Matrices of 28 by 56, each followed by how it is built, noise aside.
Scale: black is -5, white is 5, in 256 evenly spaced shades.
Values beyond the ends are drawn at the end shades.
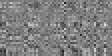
low rank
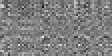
low rank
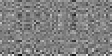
low rank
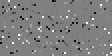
sparse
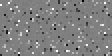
sparse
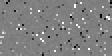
sparse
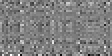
low rank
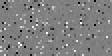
sparse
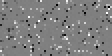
sparse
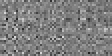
low rank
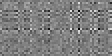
low rank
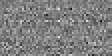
low rank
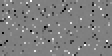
sparse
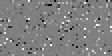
sparse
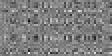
low rank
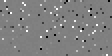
sparse
